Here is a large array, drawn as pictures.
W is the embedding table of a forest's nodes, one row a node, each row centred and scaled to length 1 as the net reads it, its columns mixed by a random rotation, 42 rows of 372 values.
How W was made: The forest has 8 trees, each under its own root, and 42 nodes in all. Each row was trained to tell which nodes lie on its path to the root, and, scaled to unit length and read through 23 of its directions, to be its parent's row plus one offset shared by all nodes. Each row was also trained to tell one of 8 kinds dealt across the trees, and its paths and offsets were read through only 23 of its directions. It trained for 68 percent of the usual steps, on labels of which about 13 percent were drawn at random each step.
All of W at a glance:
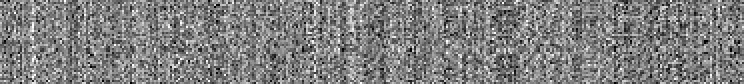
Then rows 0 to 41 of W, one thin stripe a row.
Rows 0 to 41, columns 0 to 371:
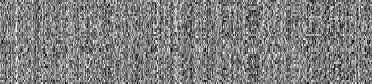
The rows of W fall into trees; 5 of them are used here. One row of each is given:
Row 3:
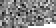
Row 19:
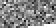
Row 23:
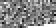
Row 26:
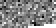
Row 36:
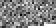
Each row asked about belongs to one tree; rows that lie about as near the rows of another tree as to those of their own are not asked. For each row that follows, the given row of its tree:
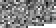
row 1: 26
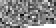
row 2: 23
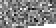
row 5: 23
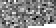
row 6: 23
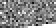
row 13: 19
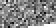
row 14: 19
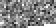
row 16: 36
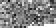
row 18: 23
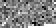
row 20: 26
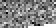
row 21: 26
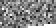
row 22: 3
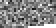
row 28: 23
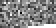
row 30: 19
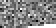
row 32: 19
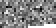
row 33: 3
